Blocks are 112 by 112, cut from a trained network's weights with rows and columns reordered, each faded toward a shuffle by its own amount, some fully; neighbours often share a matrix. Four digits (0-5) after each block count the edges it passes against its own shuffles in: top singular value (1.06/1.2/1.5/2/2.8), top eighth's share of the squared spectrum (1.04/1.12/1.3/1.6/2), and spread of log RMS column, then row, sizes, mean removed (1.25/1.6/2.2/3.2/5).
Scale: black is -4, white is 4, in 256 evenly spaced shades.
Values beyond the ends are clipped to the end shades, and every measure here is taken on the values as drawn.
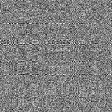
4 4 1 3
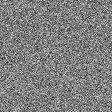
0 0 0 0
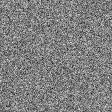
0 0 0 0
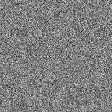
3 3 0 1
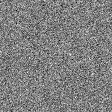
1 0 0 0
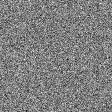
1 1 0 0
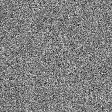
2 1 0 0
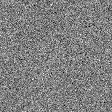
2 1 0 0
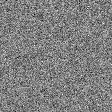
0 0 0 0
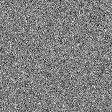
1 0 0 0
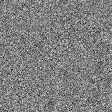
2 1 0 0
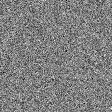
0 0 0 0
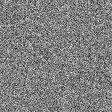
1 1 0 0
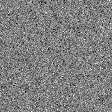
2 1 0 0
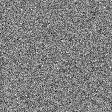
0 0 0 0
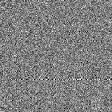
3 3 1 2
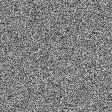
1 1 0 0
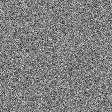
2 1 0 0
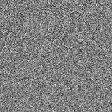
4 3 1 1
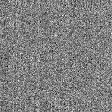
3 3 0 1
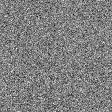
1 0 0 0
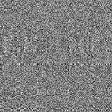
4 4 2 3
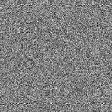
4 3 1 2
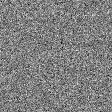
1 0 0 0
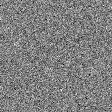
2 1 0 0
